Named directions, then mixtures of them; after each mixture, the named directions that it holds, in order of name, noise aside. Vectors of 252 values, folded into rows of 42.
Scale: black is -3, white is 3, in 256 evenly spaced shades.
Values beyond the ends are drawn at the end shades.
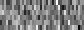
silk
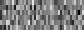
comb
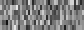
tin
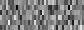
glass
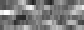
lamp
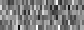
glass, silk, tin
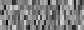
silk, tin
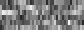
glass, lamp, silk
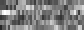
comb, lamp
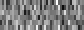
silk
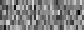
comb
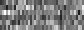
comb, lamp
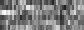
comb, lamp, silk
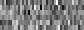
silk, tin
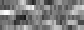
lamp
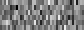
glass, tin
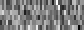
silk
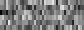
glass, lamp, silk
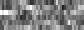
lamp, silk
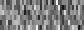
silk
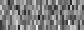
glass, silk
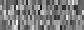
comb, silk, tin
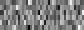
comb, silk, tin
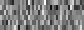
glass, tin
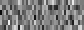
comb, glass, tin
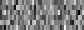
comb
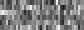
lamp, silk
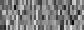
comb, glass, silk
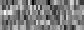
lamp, tin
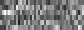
comb, lamp, tin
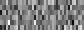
comb, glass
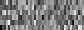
comb, glass, lamp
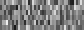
tin
